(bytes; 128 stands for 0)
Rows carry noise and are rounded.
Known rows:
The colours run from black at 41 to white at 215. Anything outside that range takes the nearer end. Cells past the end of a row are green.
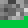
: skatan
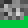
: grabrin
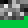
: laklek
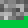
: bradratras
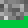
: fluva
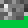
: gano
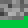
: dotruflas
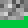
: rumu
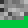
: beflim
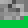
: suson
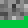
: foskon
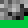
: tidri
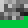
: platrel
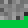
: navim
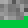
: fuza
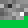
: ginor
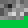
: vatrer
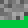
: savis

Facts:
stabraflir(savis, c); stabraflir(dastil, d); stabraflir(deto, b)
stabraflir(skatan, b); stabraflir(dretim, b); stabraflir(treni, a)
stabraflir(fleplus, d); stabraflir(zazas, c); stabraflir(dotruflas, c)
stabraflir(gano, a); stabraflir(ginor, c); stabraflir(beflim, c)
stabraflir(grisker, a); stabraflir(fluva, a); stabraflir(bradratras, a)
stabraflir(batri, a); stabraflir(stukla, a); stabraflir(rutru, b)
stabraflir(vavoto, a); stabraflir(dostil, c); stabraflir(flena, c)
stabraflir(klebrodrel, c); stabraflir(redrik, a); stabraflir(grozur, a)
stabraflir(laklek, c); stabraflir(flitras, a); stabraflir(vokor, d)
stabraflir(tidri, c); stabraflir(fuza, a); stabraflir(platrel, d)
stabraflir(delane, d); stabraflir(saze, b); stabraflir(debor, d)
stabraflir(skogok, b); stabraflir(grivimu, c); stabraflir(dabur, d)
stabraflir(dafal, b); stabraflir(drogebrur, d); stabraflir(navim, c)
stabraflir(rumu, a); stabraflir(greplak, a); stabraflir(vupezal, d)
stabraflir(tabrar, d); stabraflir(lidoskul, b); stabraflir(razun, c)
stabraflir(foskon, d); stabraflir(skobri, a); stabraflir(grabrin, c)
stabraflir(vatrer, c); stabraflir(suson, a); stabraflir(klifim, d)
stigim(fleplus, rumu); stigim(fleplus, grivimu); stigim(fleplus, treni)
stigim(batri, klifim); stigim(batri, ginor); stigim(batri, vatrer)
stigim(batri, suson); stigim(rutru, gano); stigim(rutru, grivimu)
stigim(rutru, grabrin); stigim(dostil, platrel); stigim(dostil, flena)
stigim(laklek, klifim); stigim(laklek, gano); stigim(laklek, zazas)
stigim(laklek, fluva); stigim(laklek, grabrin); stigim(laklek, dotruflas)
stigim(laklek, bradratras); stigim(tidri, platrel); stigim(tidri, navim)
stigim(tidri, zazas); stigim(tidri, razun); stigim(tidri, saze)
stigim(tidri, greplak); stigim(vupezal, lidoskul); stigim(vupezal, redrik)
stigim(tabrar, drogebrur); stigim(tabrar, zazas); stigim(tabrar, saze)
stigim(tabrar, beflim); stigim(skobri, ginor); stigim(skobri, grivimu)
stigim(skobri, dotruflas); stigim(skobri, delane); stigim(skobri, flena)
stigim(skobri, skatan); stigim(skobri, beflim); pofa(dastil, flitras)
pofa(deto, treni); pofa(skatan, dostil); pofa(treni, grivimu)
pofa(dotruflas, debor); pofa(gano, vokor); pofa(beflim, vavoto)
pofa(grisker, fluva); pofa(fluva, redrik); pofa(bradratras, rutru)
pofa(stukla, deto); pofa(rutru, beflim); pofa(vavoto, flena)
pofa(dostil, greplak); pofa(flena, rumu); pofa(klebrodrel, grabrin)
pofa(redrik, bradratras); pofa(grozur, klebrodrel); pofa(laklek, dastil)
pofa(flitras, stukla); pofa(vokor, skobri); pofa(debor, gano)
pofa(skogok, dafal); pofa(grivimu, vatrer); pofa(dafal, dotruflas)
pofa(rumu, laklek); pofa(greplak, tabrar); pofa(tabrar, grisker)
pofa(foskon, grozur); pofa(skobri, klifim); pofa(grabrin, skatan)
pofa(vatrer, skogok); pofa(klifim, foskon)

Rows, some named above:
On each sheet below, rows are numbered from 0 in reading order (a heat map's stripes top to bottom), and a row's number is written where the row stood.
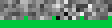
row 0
drogebrur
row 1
foskon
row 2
skobri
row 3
gano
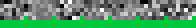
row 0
rutru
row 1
grisker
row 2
vupezal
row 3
grivimu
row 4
vatrer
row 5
laklek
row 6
fleplus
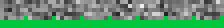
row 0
deto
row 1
zazas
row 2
saze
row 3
vavoto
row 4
klifim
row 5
flena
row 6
klebrodrel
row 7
saze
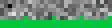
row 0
vatrer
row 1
greplak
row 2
dastil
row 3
treni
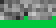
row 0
zazas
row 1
vavoto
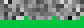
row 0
lidoskul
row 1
dretim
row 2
redrik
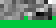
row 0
grozur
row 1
tabrar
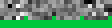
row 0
batri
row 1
zazas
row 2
dretim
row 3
laklek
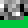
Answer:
dostil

